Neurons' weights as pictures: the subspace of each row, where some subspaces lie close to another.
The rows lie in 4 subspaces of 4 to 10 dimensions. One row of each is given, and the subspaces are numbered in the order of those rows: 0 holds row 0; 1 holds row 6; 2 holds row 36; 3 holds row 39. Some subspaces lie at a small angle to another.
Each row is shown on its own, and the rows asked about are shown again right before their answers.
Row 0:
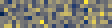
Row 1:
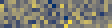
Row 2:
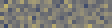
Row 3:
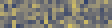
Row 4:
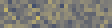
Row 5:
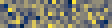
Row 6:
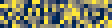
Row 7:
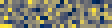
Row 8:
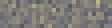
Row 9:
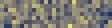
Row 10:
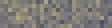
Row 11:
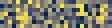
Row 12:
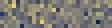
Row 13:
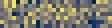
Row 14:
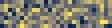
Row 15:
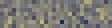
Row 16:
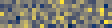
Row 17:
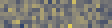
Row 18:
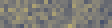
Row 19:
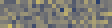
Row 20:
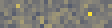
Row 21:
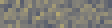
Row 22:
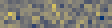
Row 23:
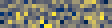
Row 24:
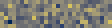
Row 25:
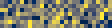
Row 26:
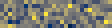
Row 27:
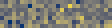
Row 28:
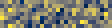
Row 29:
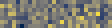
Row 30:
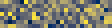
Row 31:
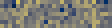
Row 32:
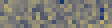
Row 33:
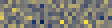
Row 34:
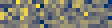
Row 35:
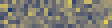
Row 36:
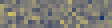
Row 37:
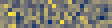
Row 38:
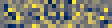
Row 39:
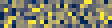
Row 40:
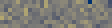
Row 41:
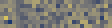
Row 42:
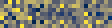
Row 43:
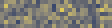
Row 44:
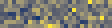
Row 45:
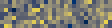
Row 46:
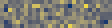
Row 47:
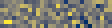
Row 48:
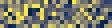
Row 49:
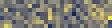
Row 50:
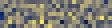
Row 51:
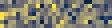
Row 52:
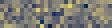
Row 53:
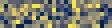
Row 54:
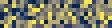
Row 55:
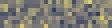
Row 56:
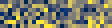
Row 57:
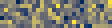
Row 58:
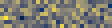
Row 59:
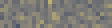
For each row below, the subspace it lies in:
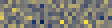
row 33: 3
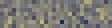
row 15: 3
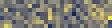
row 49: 1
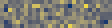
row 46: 1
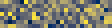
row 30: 1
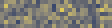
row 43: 0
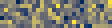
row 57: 1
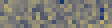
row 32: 1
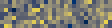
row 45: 3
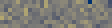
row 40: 1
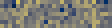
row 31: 0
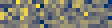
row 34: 1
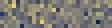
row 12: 0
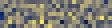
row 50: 3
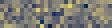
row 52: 1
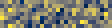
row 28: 1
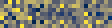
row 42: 3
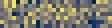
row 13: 0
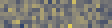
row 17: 3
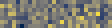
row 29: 2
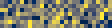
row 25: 1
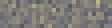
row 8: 0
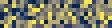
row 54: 3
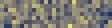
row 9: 3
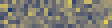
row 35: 2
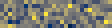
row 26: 1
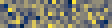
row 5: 2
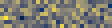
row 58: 1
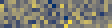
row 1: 2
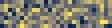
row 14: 1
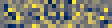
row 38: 2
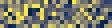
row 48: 3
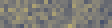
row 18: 0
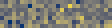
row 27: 1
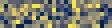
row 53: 0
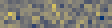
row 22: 2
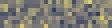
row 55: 2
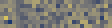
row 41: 1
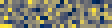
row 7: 1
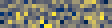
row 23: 0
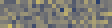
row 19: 0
